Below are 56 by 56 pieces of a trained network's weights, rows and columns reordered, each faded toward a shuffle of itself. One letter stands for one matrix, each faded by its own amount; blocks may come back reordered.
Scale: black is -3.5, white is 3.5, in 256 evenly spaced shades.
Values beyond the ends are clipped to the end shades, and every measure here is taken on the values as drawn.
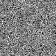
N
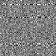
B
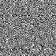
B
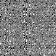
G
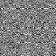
B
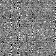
G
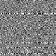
B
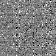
G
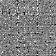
G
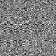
B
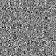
B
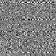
B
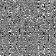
G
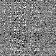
G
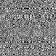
B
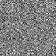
B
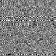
B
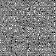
G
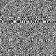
B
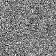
N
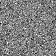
N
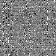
G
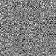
B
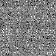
G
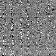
G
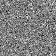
N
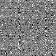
G
